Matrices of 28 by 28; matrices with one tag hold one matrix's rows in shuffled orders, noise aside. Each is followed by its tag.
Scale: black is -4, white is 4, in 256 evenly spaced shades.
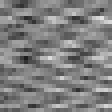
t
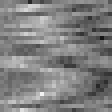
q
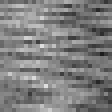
q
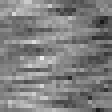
q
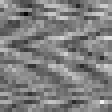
t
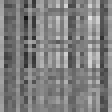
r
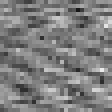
t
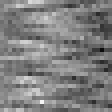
q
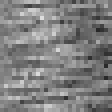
q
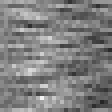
q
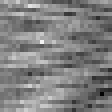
q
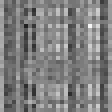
r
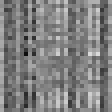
r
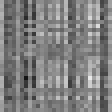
r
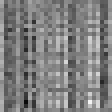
r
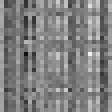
r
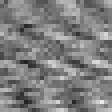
t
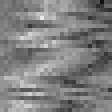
q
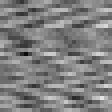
t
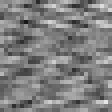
t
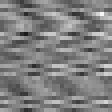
t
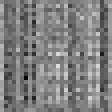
r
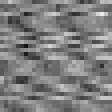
t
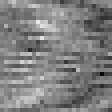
q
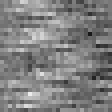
q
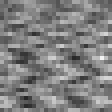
t
